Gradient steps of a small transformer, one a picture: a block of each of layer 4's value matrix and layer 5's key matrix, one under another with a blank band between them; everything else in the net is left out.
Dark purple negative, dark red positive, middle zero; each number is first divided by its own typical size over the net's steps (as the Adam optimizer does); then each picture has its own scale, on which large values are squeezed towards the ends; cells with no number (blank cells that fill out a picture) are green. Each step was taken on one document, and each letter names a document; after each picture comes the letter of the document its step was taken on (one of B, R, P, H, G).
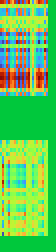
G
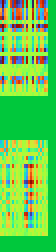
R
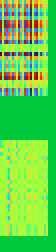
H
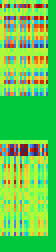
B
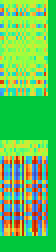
G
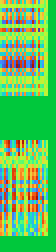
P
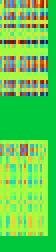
B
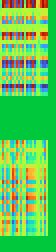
P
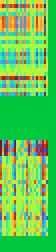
G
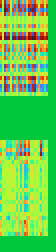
B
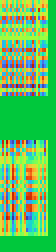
P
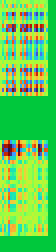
H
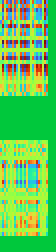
G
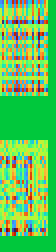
P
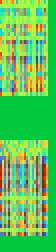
G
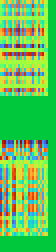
P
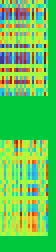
G
